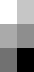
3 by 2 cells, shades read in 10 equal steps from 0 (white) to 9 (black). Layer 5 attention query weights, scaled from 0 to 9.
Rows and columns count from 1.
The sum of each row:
2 7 14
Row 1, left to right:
0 2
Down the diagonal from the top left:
0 4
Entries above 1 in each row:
1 2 2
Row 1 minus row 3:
-5 -7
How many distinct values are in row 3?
2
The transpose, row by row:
0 3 5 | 2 4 9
